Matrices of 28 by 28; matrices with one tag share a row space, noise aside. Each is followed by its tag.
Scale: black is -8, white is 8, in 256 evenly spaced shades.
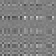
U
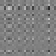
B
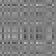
U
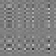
B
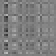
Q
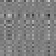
B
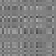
U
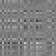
U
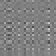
B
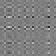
B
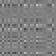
U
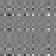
B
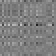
U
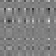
B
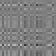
U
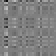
Q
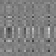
B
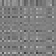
U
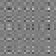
B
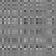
U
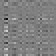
Q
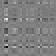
Q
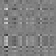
Q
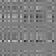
U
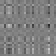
B
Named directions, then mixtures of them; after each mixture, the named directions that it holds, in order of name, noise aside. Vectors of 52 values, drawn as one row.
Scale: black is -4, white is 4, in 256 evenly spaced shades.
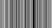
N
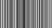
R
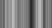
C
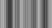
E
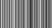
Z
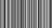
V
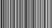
C, Z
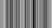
E, N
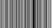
N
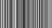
R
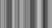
C, E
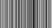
N, Z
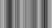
E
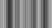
E
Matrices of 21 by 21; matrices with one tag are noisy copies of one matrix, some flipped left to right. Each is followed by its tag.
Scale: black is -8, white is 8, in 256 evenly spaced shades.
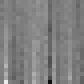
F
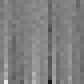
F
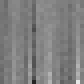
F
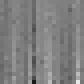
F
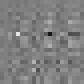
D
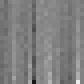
F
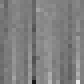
F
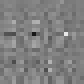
D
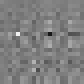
D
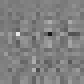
D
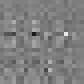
D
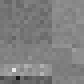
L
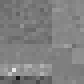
L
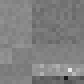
L
